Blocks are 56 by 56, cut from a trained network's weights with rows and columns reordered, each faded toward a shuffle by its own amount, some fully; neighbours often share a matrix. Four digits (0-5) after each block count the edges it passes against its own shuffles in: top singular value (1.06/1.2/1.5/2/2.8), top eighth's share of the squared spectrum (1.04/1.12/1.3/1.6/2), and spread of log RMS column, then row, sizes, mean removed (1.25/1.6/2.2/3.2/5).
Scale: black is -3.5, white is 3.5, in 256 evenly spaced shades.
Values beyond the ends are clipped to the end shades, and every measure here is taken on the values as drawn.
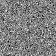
1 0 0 0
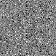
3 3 1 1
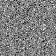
2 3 1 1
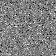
0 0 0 0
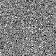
2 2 1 0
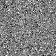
0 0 0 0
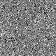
0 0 0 0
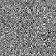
3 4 2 2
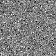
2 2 0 0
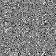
3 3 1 1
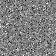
0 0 0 0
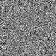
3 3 1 0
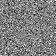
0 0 0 0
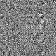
3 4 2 0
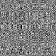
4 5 2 2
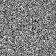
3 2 0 0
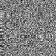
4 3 2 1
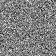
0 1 0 0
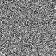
3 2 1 0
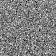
1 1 0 0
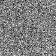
0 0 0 0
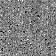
1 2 0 1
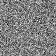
0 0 0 0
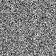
1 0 0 0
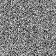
2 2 1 0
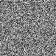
2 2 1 0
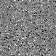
0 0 0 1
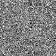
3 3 1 1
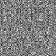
3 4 2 1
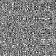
3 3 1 2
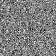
2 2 0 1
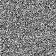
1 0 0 0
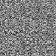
3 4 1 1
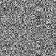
3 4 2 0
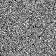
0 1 0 0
